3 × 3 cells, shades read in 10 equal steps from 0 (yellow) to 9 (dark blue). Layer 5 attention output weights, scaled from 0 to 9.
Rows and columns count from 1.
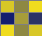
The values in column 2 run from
3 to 4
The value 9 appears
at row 2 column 1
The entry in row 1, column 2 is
4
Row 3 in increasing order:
0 1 4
